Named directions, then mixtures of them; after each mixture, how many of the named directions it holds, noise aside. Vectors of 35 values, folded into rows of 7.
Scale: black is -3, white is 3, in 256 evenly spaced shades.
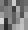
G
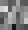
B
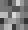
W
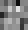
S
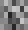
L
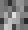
two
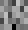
three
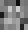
one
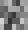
three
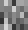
two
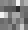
three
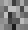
one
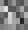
three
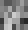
two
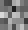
two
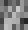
two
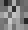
three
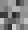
one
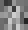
three
